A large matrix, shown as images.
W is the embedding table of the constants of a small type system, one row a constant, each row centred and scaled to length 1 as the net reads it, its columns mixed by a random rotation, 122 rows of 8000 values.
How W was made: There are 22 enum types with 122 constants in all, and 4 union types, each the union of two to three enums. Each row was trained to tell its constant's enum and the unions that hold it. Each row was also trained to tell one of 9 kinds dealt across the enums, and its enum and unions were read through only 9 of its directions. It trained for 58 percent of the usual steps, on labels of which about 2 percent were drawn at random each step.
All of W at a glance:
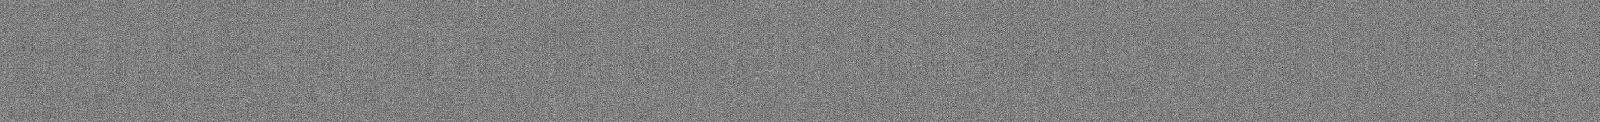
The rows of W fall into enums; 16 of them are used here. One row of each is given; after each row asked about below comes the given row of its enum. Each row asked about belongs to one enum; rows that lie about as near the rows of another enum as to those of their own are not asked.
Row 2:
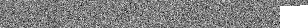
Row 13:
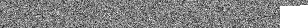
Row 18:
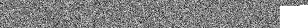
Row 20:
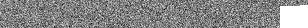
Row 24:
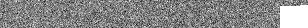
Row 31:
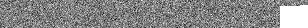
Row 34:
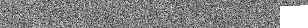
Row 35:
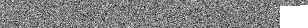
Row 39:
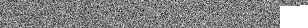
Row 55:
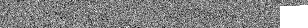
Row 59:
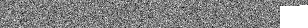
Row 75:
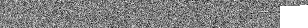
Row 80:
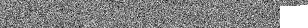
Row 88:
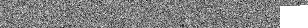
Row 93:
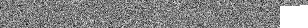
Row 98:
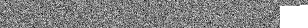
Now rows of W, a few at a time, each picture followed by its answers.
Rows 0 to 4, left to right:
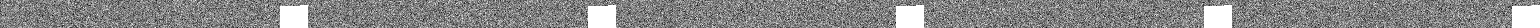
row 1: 2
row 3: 75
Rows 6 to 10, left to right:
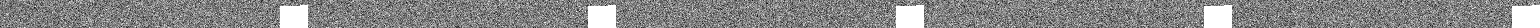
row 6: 93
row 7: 59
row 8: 34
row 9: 75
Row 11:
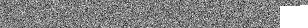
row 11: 88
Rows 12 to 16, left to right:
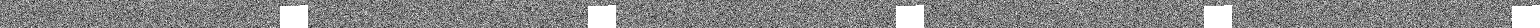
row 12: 59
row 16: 2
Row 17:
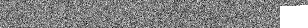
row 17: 24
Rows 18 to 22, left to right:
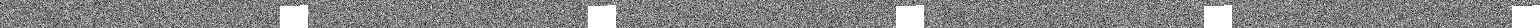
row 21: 39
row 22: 35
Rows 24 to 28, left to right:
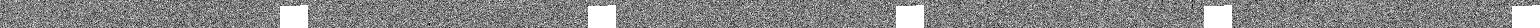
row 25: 59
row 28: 24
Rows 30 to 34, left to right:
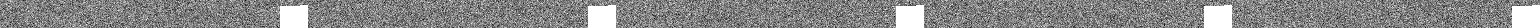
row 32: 34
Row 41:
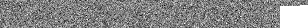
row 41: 31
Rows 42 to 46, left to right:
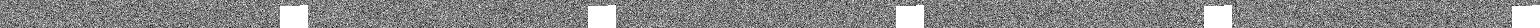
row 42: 35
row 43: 55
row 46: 75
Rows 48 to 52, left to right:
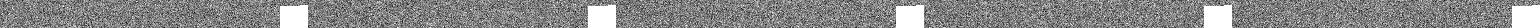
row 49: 93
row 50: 39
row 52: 13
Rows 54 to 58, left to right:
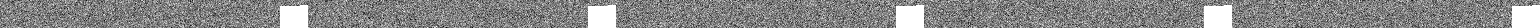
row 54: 59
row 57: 2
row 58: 88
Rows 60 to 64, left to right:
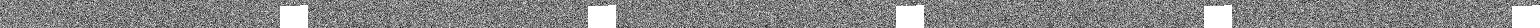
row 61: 80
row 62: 24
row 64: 75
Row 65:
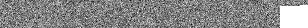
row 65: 35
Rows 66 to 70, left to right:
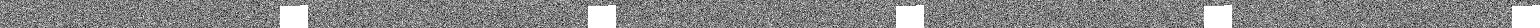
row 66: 35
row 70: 20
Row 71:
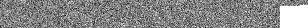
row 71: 93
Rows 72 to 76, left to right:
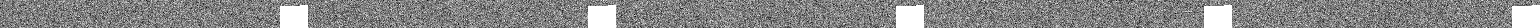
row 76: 34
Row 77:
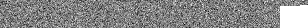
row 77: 31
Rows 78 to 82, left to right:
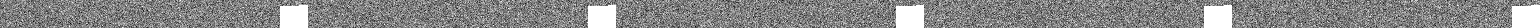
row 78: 93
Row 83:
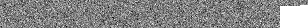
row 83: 88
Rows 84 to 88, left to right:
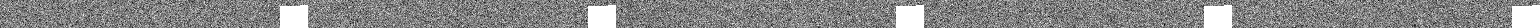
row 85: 34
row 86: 13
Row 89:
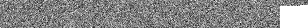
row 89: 2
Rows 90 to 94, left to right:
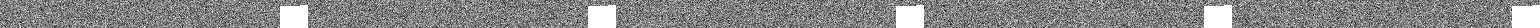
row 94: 88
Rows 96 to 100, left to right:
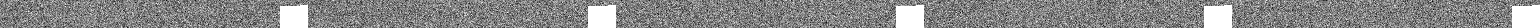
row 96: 80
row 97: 39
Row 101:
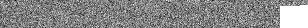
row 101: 13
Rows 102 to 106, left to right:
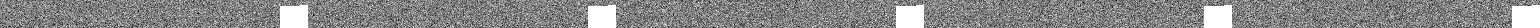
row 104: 88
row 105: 34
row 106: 35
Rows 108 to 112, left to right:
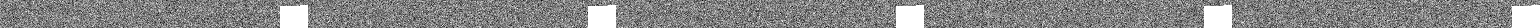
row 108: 80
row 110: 59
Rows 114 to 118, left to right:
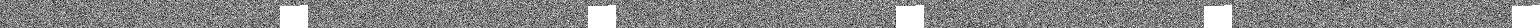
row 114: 98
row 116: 39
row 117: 80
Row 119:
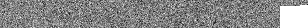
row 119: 75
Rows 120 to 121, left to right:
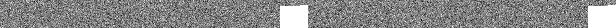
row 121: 80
